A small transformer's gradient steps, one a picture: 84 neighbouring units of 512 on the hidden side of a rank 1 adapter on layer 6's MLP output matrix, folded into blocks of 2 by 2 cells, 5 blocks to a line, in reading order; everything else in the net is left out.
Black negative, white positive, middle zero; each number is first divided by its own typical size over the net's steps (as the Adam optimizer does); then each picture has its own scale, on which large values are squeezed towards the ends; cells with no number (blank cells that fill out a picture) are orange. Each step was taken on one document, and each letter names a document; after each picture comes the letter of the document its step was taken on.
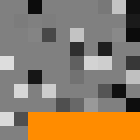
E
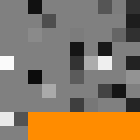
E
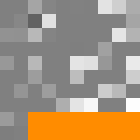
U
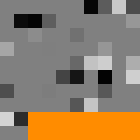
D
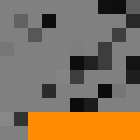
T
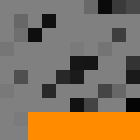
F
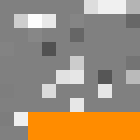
D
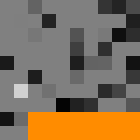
E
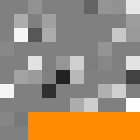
U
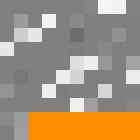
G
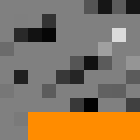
F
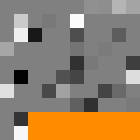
G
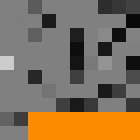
E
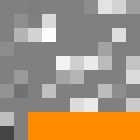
U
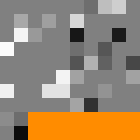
G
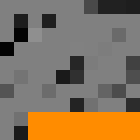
F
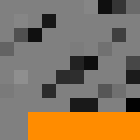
F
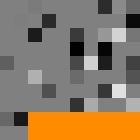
E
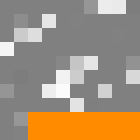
G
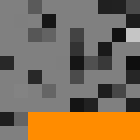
E
